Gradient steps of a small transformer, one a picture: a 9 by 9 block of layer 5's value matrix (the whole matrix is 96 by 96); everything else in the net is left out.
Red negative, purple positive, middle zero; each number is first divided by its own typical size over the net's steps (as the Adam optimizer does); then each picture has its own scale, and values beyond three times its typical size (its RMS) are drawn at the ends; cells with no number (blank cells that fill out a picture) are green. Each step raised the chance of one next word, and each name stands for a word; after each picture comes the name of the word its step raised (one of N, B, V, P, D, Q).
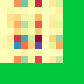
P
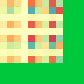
P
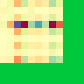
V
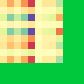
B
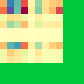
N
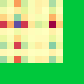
V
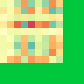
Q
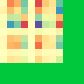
V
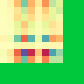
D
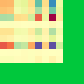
N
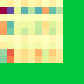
N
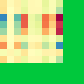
B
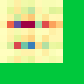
V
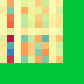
P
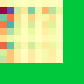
N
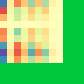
D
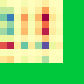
B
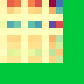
V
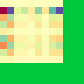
N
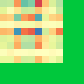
B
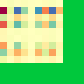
N
